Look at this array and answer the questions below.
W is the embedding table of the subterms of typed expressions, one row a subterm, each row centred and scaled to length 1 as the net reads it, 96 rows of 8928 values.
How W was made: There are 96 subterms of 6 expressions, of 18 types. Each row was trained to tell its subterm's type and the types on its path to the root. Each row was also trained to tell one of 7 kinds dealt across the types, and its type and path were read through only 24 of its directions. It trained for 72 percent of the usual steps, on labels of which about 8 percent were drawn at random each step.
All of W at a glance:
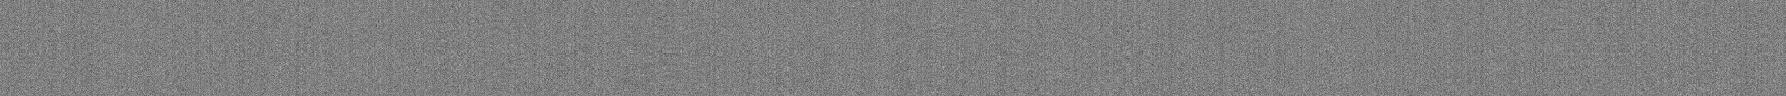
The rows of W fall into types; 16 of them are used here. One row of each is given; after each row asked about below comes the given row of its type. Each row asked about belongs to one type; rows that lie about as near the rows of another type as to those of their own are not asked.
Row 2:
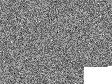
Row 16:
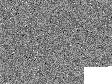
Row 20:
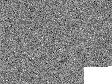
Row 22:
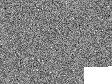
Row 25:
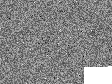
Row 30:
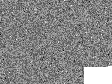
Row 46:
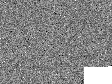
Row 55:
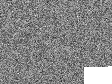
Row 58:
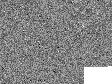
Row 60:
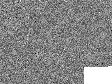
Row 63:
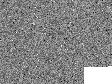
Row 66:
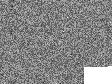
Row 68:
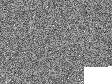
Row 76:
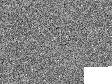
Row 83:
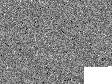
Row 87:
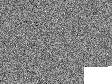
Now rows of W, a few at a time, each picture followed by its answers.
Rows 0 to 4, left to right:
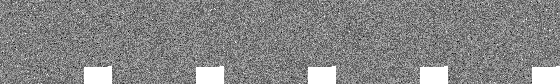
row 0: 22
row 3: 76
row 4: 30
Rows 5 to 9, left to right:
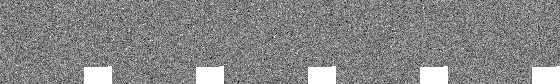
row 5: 20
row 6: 30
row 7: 22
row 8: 68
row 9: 66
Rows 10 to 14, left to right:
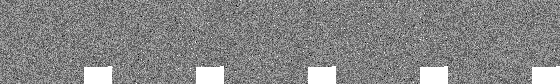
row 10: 83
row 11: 83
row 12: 68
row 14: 68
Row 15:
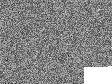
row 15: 20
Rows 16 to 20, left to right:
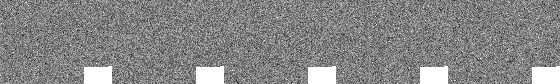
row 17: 83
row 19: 60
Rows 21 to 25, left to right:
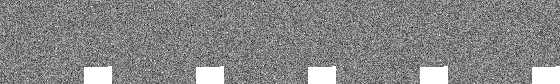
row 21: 20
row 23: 55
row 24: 2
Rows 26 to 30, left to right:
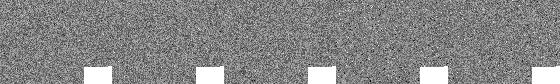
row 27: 83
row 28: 20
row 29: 22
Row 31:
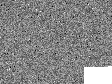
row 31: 58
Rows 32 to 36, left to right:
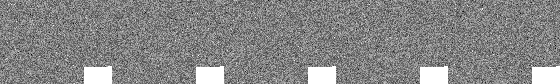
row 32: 55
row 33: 2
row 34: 25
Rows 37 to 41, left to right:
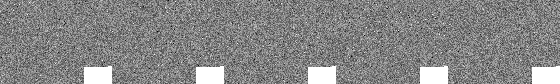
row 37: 25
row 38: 20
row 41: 30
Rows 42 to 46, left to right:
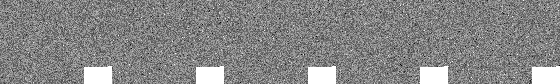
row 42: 22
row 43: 58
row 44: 66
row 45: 66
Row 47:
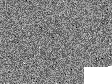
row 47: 16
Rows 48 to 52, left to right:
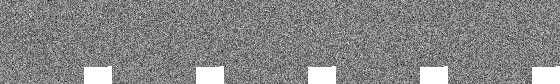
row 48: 16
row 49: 66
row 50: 55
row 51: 83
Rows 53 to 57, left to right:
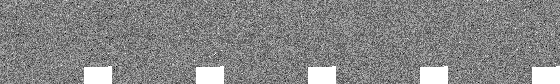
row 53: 76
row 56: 60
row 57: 87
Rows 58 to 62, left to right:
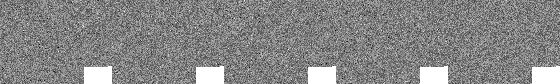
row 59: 58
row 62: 25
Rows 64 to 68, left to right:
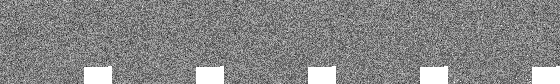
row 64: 76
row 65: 76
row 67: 55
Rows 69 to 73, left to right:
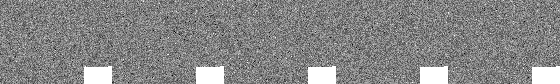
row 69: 46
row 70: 22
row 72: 16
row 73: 68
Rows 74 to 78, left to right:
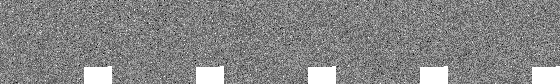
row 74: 22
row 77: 16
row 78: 68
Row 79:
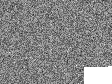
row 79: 55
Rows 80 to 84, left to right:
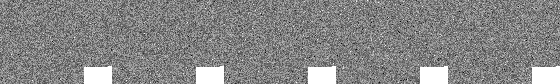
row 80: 2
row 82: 68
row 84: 66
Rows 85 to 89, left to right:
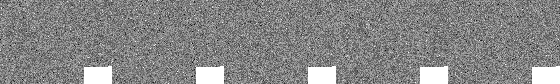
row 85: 76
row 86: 30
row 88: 20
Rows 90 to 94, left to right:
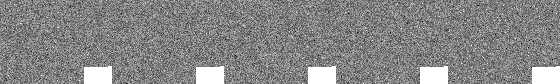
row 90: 76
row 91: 66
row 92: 83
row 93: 55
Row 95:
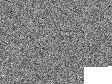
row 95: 25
